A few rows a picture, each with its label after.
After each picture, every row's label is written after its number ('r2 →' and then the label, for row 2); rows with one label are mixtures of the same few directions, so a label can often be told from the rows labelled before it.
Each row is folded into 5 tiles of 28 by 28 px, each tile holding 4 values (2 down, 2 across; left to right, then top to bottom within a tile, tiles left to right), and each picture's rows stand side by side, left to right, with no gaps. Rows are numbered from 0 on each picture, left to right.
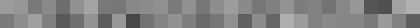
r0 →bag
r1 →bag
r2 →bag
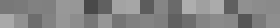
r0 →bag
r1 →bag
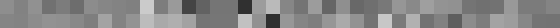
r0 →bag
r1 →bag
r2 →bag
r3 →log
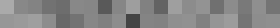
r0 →bag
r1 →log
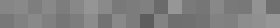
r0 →bag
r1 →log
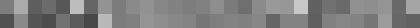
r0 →log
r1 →bag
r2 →log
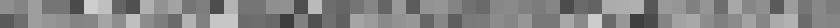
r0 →bag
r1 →log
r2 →log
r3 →log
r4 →log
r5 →log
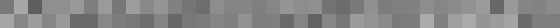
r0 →log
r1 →log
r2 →log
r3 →log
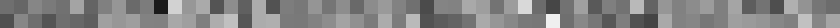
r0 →log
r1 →log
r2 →bag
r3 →bag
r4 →log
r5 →bag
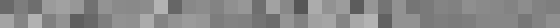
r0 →log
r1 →log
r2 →log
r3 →bag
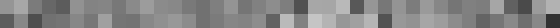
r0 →log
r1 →bag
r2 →log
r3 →bag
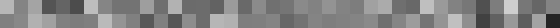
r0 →bag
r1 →log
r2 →bag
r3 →bag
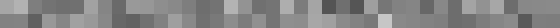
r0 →log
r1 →bag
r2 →bag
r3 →bag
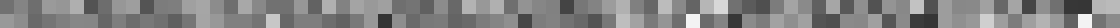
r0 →bag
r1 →bag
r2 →bag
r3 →bag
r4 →bag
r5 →log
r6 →log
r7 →bag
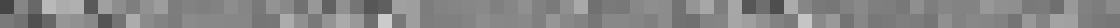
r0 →bag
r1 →log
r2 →bag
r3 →bag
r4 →log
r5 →bag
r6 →log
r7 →log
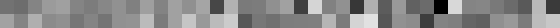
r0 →log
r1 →log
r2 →log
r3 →log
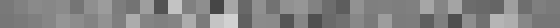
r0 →bag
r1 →log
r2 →log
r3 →log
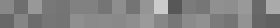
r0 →log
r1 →log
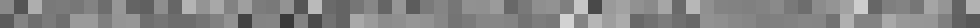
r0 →log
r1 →bag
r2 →log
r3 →bag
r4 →log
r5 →bag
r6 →log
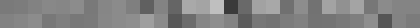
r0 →log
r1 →bag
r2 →bag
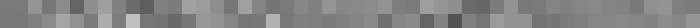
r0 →bag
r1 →bag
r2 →bag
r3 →log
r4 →bag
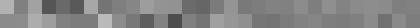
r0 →bag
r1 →log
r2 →bag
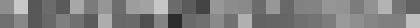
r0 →log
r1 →log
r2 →bag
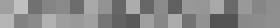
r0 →log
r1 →log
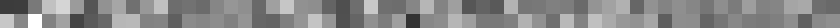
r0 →log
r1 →log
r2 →bag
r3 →bag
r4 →log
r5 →bag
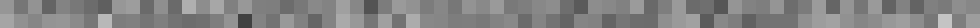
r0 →bag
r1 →bag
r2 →bag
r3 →bag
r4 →log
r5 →log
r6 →bag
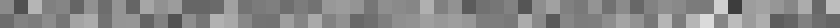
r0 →log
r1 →log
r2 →log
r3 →bag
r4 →bag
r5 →log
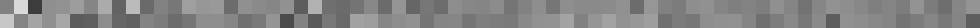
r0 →log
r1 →bag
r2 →log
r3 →log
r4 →log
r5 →bag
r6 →bag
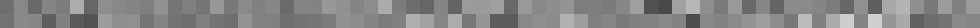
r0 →log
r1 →log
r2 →bag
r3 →log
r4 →bag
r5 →bag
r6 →log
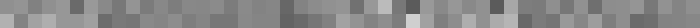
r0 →log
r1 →log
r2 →bag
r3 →log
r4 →log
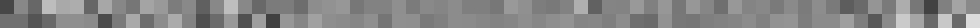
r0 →bag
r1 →bag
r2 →log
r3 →bag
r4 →log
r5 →log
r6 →bag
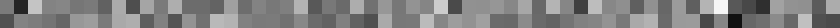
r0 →log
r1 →log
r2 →log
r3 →log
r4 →log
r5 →log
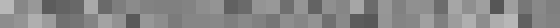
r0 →bag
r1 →bag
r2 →log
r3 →log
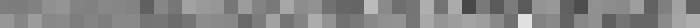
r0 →log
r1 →bag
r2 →bag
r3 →bag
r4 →log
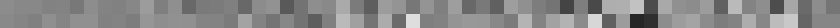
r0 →log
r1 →bag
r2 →bag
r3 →bag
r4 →log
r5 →log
